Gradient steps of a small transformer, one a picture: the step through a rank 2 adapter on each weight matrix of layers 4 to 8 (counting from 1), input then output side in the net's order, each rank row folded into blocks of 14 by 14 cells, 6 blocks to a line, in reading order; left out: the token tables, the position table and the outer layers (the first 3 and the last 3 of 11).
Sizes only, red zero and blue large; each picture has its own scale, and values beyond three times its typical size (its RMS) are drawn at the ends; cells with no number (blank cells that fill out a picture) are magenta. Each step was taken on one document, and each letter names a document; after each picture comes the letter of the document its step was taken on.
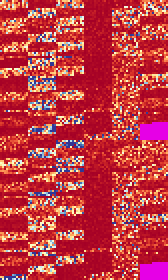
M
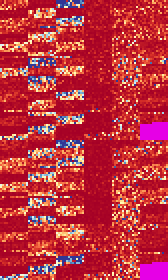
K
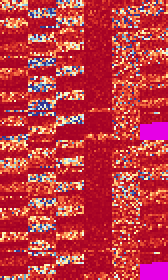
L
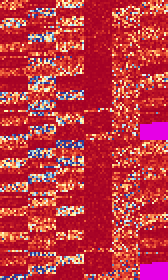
M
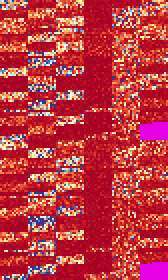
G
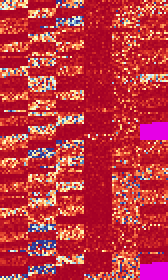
K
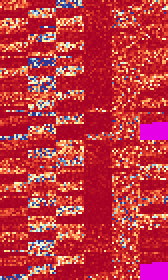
K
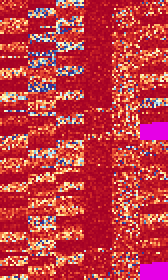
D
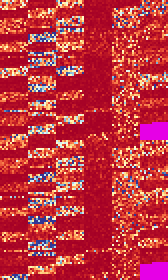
G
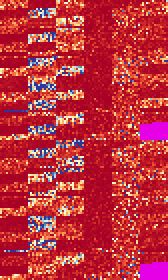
D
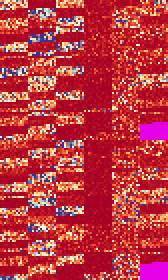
K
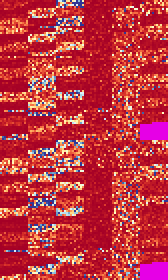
D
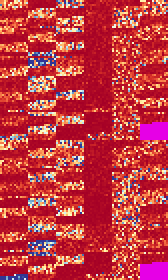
K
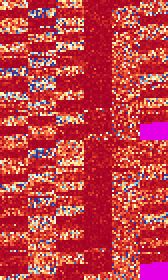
D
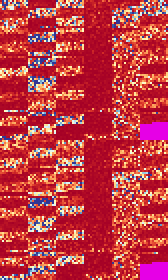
L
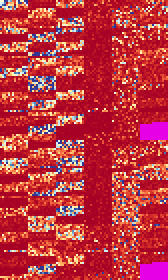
K
